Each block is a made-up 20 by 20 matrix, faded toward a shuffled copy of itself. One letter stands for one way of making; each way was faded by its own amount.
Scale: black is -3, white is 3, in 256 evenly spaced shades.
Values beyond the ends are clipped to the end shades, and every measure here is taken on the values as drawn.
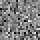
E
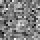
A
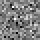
E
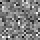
A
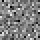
E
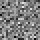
A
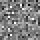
E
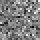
E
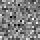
E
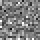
A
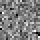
E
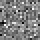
E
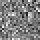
A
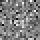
A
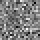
E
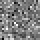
E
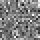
A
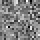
A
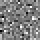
E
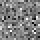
A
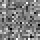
E
